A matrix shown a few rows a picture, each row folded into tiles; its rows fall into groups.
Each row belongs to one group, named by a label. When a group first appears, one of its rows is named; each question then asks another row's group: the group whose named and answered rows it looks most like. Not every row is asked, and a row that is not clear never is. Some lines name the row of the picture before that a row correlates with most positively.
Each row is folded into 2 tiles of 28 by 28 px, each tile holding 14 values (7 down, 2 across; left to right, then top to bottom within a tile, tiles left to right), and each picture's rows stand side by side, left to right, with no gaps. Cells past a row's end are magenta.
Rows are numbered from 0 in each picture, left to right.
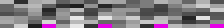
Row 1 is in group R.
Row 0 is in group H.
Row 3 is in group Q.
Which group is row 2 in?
R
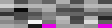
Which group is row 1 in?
Q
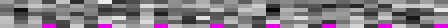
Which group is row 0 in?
Q
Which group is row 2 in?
Q
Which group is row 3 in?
Q
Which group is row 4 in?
H
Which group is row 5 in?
R
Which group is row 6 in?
R
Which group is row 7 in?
Q
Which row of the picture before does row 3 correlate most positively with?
1
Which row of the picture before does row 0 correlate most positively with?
1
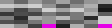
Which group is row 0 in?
Q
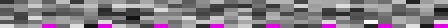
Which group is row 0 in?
Q
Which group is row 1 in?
H
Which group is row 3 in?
R
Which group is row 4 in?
R
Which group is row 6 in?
Q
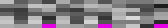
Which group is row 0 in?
Q
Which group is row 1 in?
Q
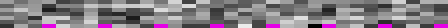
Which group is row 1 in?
Q
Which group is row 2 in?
Q
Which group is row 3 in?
H
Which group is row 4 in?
R
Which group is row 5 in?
H
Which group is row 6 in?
R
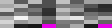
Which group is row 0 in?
H
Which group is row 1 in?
R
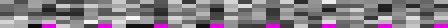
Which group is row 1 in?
Q
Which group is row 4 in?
H
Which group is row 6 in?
R
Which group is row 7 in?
R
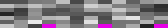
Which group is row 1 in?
Q
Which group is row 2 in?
R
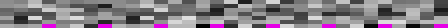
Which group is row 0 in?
Q
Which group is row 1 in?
R
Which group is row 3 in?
H
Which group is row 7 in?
H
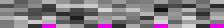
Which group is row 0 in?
R
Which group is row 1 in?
Q
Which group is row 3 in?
R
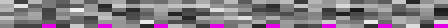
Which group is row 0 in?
H
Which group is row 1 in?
R
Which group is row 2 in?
Q
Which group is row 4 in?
R
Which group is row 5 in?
H
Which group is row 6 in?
Q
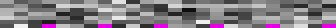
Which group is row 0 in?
R
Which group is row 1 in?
Q
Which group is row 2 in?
R
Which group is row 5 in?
R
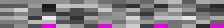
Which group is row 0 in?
R
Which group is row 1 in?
Q
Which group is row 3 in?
R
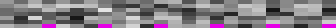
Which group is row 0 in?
Q
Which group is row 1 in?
Q
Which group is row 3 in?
Q
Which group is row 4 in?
H
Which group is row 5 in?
H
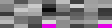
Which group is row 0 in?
H
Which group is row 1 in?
H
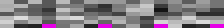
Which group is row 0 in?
H
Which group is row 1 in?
R
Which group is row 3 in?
H
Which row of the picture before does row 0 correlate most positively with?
1
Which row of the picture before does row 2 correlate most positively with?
0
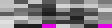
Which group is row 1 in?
Q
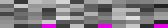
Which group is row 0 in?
H
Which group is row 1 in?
R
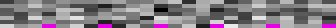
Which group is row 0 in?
Q
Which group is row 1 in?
R
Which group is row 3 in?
H
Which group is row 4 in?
Q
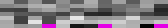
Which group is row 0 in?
Q
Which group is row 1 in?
H
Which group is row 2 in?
H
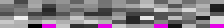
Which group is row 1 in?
H
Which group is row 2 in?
Q
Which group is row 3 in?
R
